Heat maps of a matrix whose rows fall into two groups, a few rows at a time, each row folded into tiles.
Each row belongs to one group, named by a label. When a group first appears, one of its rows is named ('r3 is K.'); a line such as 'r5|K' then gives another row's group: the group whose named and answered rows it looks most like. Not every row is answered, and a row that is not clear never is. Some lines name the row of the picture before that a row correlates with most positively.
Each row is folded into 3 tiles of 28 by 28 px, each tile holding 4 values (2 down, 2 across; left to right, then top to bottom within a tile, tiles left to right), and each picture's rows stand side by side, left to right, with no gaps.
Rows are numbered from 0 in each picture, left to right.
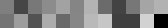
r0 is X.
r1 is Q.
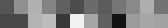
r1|X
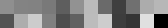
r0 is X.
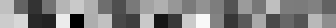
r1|Q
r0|Q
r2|X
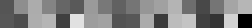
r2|Q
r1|Q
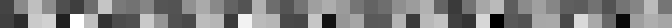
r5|Q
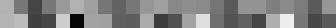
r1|Q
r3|X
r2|X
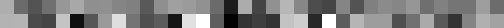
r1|X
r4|X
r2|X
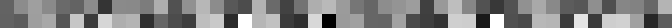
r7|X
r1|X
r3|Q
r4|Q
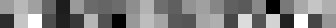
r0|X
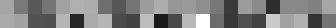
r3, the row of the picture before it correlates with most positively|3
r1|Q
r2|X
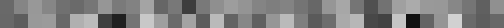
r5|X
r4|Q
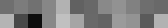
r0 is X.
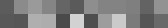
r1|X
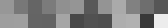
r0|Q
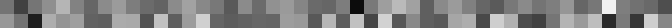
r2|X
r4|X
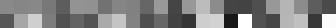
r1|X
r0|X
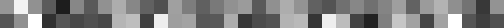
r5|X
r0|X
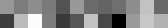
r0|X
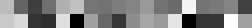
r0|Q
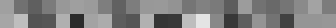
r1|Q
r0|Q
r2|X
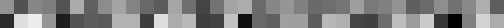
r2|Q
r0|X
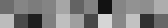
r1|X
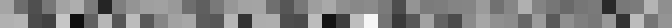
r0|Q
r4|X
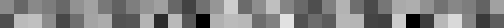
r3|X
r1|Q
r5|X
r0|X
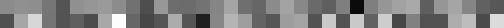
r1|X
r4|X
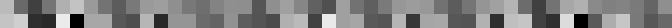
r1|Q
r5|Q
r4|Q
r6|Q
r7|X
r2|Q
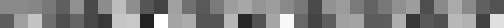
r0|X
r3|X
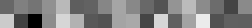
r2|X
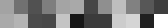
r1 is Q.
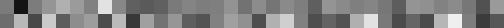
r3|X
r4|X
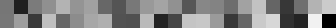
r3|Q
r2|X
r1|Q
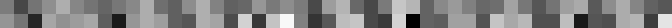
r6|Q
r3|X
